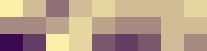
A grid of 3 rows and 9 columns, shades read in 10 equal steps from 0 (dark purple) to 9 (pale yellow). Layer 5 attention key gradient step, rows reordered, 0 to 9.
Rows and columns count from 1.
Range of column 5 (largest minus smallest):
5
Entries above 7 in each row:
3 1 2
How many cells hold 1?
0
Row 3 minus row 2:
-5 -3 3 0 -3 -3 -2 0 -2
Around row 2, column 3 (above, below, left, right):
4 9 5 8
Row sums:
64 54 39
